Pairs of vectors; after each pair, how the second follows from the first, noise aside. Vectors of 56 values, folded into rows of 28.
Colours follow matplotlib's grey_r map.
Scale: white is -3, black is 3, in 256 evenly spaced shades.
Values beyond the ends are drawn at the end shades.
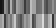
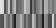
negated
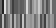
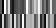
scaled up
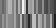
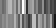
copied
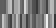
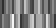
wrapped around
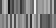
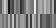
copied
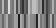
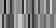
wrapped around
